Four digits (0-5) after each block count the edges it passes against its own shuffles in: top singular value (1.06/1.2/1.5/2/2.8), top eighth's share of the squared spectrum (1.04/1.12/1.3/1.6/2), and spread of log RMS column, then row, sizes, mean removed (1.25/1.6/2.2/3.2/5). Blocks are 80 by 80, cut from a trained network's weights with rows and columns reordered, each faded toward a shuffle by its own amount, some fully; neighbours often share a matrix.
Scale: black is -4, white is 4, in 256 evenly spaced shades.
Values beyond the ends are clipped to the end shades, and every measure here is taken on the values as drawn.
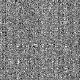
3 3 0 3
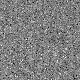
0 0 0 0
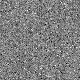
0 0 0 0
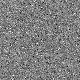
0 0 0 0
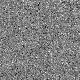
0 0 0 0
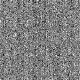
3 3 0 2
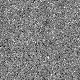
1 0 0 0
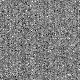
2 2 0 1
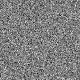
1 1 0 0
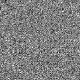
3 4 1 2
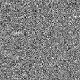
3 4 2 2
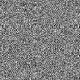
3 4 2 1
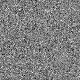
1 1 0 1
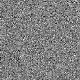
2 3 1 1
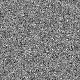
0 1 0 0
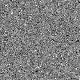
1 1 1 0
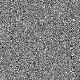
2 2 2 0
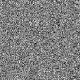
3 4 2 2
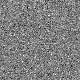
1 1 1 0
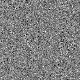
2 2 2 0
